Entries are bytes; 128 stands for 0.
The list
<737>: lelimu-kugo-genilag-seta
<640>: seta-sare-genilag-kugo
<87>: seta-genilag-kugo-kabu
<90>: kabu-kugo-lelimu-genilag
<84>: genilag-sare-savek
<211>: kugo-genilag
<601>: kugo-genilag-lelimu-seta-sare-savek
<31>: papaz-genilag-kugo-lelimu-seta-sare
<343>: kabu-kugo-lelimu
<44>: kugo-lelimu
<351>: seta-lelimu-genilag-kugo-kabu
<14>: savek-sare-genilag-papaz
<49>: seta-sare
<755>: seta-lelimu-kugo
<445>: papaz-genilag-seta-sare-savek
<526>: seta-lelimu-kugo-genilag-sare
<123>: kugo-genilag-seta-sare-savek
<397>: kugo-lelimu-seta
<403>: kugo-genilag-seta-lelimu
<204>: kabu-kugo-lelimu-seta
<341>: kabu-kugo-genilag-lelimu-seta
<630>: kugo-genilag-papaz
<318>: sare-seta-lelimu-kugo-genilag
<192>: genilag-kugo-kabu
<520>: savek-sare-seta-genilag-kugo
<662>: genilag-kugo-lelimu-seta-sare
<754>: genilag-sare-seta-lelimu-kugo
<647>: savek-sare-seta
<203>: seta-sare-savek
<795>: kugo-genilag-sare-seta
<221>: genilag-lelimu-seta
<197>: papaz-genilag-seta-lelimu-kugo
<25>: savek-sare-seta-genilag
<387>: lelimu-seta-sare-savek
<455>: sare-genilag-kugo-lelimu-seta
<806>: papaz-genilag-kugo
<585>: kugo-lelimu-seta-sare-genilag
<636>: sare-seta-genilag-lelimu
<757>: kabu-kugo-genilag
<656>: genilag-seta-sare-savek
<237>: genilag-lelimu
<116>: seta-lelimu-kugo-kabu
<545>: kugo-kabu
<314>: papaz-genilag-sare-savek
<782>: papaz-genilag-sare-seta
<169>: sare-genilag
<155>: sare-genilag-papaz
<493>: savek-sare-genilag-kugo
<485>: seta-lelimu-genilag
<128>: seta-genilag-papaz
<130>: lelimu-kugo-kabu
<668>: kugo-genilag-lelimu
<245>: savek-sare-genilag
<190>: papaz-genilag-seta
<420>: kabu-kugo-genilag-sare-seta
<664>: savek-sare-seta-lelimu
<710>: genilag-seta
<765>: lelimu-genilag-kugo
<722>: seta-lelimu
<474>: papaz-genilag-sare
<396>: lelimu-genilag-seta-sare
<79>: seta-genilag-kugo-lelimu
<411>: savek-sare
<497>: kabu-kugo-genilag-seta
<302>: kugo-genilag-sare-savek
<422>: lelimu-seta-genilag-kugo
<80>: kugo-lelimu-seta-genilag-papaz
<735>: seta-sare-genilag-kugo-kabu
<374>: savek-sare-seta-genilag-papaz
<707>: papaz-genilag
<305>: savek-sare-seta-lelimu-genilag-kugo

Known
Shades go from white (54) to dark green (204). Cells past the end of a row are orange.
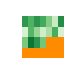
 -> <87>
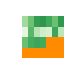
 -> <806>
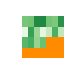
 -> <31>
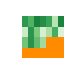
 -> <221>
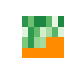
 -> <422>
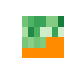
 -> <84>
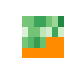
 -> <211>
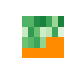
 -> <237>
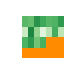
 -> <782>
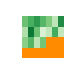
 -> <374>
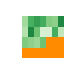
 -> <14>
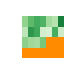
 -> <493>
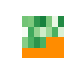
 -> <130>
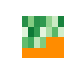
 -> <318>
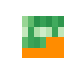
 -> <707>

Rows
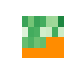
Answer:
<795>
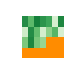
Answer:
<485>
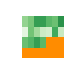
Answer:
<630>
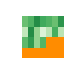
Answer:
<445>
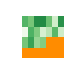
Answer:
<80>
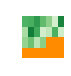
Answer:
<25>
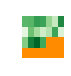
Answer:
<497>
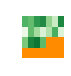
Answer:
<341>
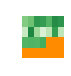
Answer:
<474>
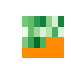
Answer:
<90>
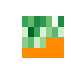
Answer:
<387>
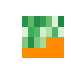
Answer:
<79>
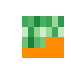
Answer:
<128>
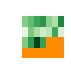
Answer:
<757>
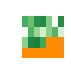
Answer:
<204>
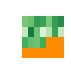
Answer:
<155>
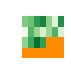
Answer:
<343>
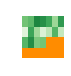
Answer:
<197>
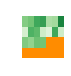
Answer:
<302>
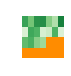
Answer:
<662>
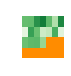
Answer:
<765>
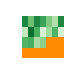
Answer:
<636>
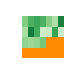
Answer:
<245>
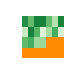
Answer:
<396>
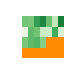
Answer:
<668>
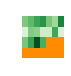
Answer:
<192>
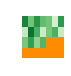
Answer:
<49>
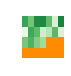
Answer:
<737>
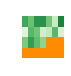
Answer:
<403>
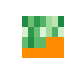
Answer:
<735>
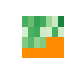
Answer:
<123>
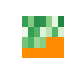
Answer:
<585>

